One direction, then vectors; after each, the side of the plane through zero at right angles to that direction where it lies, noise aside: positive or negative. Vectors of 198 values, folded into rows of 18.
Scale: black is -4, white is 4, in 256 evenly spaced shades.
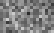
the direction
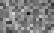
positive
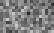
positive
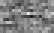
negative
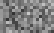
negative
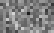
positive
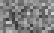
negative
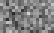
negative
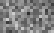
positive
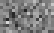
negative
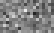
positive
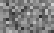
negative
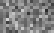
positive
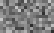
negative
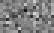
negative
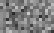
negative
